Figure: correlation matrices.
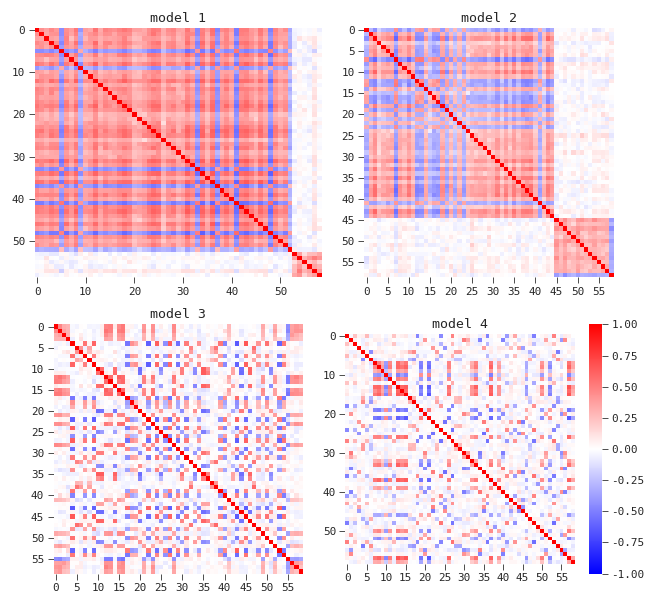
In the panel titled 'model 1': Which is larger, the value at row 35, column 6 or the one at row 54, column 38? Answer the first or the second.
the first
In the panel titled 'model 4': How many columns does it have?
59
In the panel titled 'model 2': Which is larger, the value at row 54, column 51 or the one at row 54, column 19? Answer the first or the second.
the first
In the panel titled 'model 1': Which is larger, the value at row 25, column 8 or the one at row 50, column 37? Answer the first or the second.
the first
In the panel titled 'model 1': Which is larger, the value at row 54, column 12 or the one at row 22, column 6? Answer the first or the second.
the second
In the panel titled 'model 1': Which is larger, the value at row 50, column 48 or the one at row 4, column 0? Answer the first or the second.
the second
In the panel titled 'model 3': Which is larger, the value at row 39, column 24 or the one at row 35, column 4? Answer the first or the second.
the first
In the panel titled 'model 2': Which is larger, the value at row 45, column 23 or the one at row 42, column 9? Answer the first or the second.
the second
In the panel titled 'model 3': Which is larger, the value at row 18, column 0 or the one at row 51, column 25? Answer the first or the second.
the second
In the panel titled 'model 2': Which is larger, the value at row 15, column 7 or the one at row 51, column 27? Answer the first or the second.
the first
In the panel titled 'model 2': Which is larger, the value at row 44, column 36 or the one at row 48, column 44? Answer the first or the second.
the first
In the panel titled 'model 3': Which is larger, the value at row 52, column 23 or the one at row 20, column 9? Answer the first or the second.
the first
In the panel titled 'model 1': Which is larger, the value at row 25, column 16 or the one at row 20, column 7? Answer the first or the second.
the first
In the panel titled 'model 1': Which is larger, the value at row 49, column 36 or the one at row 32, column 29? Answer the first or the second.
the first
